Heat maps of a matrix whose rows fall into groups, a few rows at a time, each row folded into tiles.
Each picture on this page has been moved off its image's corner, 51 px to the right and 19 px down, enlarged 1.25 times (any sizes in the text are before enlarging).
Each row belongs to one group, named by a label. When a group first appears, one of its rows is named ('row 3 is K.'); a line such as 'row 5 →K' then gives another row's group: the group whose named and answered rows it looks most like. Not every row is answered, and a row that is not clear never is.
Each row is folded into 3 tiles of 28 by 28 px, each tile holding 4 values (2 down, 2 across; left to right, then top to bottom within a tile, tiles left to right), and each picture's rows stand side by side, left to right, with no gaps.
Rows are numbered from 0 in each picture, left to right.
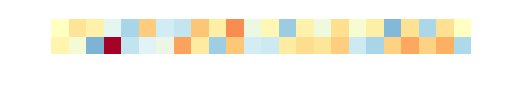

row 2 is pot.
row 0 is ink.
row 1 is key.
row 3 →pot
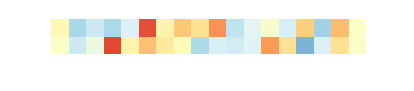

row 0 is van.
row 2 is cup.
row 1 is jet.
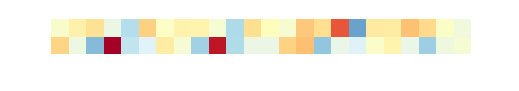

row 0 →ink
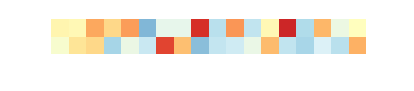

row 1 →cup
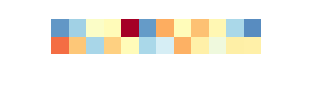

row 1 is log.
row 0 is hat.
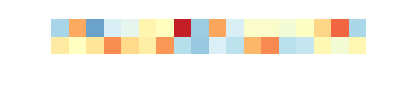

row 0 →van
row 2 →hat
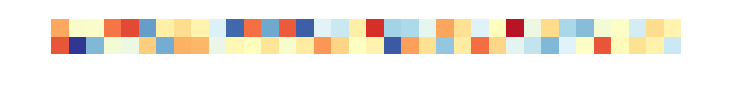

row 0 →hat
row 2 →van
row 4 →cup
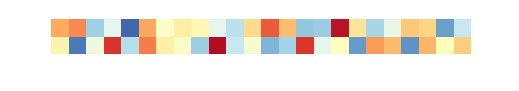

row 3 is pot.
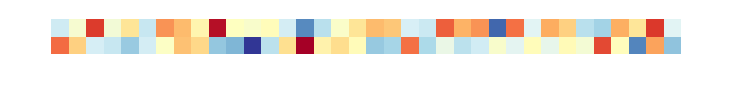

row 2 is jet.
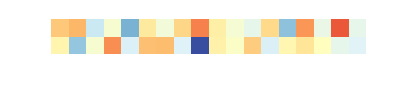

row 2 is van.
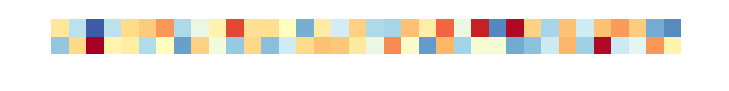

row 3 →key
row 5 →log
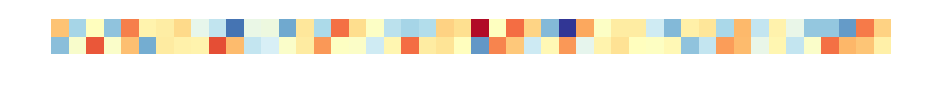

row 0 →pot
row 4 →log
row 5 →log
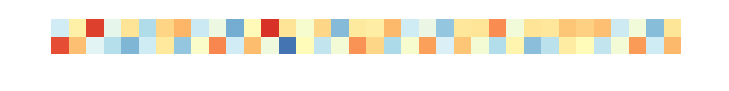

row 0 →cup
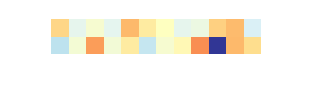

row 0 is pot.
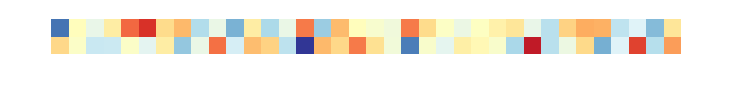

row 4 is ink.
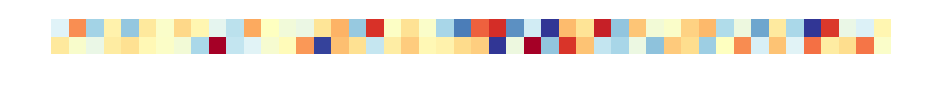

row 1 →ink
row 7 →pot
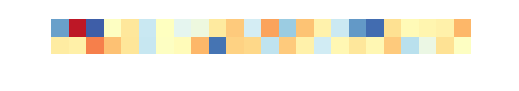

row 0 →van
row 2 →log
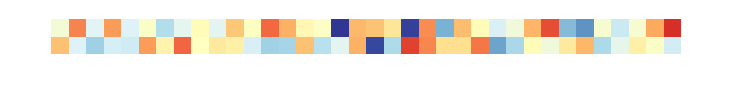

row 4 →hat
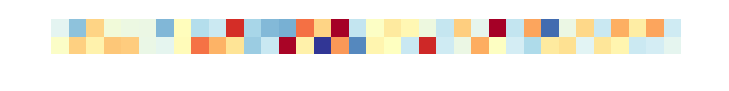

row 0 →pot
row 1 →van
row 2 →key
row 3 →ink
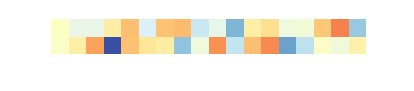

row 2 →hat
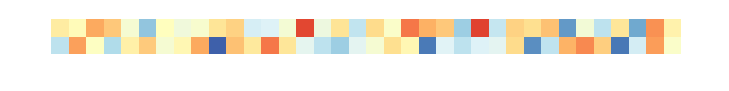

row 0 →log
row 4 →log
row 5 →cup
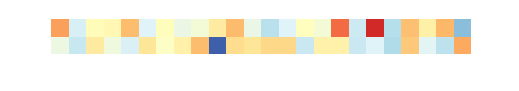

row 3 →log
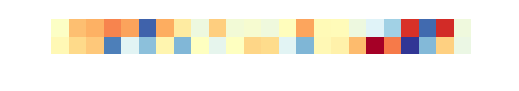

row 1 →hat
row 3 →cup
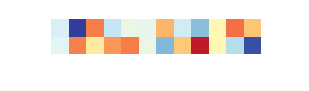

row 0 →pot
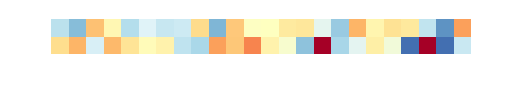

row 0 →pot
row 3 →ink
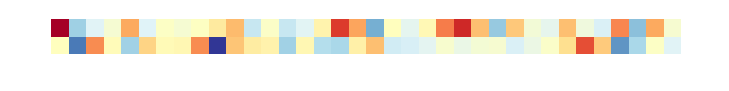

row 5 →cup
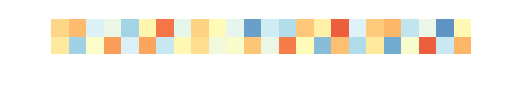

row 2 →key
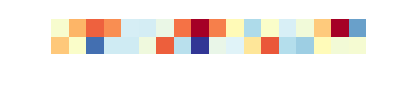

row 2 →hat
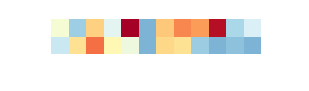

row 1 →jet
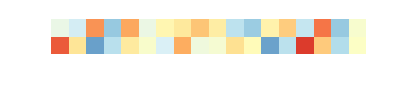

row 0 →cup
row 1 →log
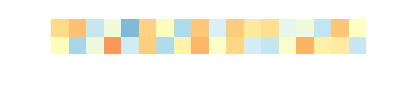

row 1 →pot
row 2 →pot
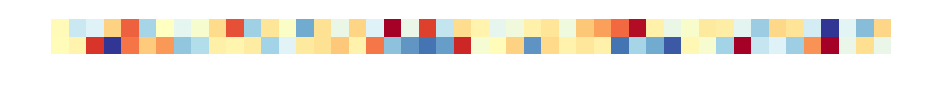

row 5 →jet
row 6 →ink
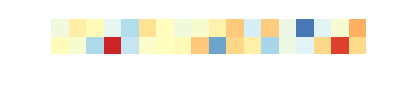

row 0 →ink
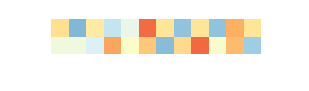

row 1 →pot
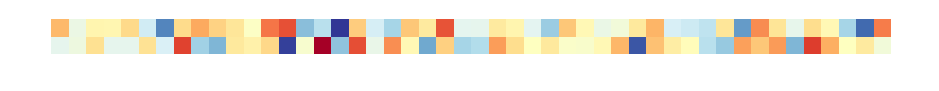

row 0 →log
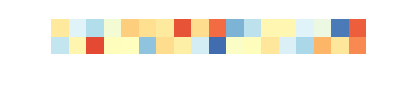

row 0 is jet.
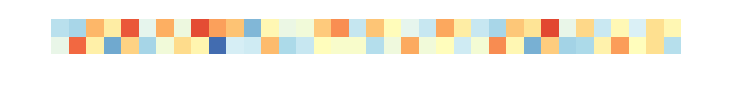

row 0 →key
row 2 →hat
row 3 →pot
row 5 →pot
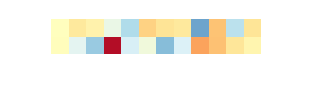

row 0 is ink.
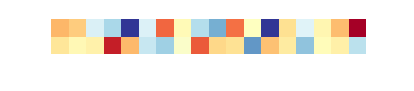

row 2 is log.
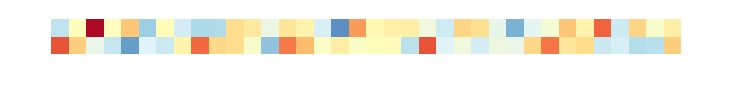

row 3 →ink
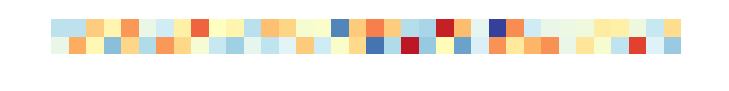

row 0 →key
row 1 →cup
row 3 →pot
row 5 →ink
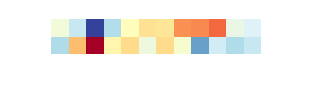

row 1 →jet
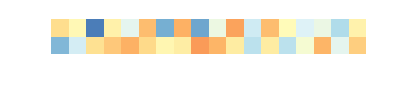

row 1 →van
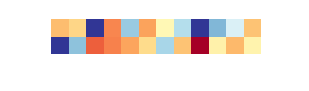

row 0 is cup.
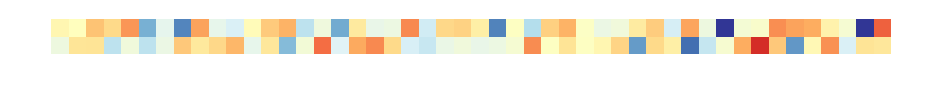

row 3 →cup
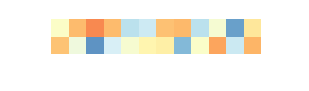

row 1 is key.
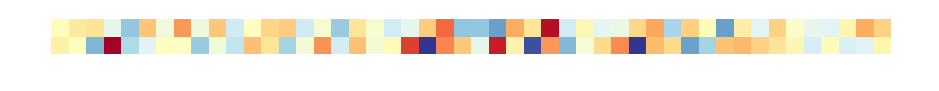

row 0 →ink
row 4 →key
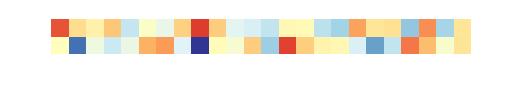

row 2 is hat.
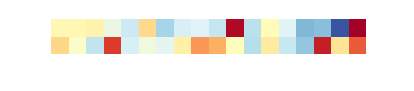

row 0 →ink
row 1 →van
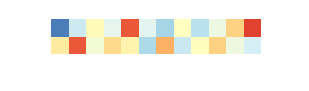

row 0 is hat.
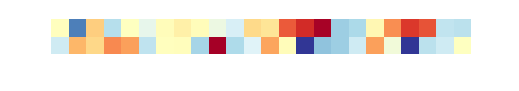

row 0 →pot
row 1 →ink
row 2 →jet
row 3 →jet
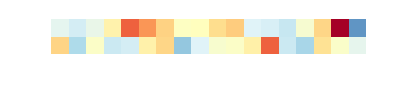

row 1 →hat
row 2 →hat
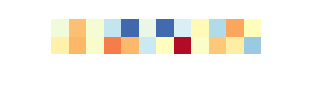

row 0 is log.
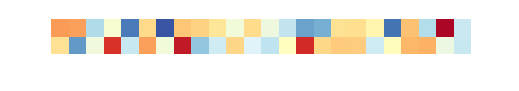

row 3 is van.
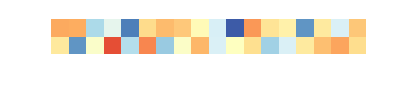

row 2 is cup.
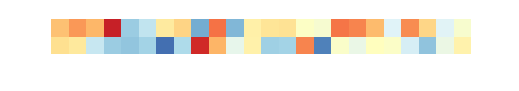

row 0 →jet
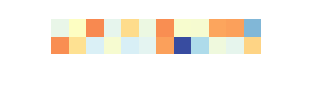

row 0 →cup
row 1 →hat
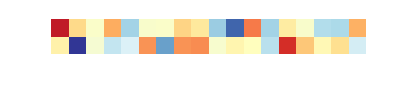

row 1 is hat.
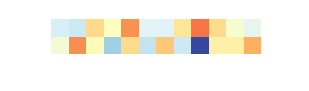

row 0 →key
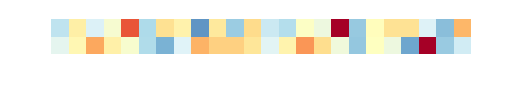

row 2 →van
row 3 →ink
